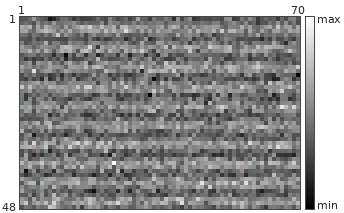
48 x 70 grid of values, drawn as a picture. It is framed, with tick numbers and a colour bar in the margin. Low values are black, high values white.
No row or column stands out. Horizontal stripes repeat 10 times down the table. No overall slope runs across the table. The values follow a bell shape. No seam splits the table. Overall the values sit about 50% of the way up the scale.
